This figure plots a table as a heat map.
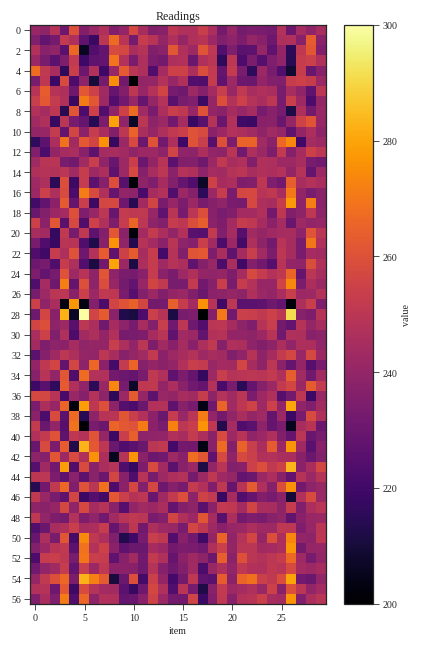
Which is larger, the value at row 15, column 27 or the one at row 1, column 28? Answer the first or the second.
the second
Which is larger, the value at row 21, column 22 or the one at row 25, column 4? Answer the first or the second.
the first
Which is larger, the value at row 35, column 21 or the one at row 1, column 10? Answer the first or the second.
the second
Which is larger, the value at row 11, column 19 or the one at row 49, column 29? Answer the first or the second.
the first
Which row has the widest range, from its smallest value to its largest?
28
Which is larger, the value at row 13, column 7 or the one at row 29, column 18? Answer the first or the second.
the second
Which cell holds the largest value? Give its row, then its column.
28, 5
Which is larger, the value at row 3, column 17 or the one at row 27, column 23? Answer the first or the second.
the first
